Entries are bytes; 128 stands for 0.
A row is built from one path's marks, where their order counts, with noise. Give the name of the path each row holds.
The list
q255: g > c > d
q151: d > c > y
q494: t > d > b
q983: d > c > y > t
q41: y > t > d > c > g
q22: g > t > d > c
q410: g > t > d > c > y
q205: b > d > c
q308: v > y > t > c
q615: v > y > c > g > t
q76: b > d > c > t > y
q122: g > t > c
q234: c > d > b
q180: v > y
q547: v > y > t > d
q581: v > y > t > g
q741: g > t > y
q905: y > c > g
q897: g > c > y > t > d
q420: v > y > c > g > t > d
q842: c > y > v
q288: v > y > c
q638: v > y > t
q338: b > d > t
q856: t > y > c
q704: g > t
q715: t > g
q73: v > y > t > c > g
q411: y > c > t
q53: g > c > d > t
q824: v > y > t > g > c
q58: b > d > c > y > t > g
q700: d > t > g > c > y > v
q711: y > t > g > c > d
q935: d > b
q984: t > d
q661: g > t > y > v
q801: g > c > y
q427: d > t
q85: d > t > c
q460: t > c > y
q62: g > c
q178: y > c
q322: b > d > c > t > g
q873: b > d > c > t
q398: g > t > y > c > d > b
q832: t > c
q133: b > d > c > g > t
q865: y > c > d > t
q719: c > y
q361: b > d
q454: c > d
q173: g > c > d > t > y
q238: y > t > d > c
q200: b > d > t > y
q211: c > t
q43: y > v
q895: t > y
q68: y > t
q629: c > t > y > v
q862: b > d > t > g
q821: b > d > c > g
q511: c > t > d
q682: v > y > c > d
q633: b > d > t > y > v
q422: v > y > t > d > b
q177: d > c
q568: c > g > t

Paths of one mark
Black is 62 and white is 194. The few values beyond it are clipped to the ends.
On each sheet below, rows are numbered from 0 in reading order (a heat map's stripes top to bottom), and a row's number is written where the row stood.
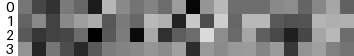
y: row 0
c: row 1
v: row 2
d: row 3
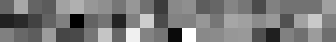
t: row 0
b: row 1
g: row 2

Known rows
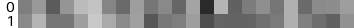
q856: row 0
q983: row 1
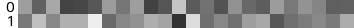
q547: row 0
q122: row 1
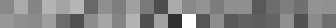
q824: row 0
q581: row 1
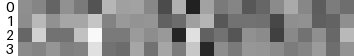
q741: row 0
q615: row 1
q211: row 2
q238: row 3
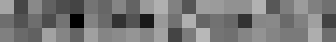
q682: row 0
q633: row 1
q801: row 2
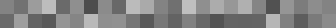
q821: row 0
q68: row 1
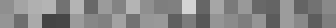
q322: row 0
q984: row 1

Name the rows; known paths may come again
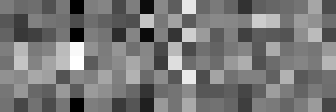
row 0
q661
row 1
q398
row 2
q43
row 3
q411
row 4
q122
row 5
q862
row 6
q638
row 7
q633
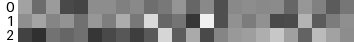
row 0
q984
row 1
q715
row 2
q234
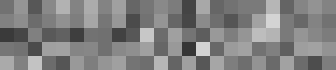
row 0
q460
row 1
q76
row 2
q494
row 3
q178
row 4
q420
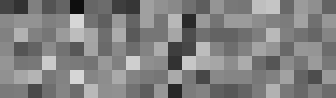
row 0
q422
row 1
q238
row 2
q983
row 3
q151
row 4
q905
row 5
q53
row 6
q895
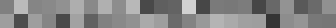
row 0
q704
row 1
q255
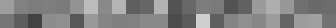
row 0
q173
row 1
q719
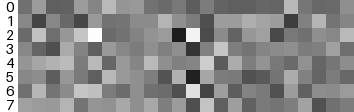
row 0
q68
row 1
q454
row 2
q832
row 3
q801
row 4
q322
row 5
q741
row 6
q308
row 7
q58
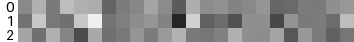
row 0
q824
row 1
q211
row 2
q711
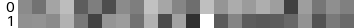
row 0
q821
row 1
q581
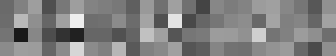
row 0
q338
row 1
q873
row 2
q361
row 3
q865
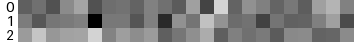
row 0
q288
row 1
q700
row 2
q615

